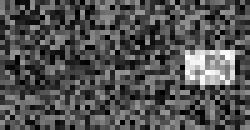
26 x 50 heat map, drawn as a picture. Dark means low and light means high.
An odd patch, higher than its surroundings, sits in the middle right. The middle right is the ninth with the highest average. No single row or column stands out from its neighbours. There are no regular stripes. On average the colour sits 30% of the way up the scale.
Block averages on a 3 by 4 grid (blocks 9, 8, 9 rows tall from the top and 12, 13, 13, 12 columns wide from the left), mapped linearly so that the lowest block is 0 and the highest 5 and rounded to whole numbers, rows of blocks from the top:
0111 / 0015 / 1110
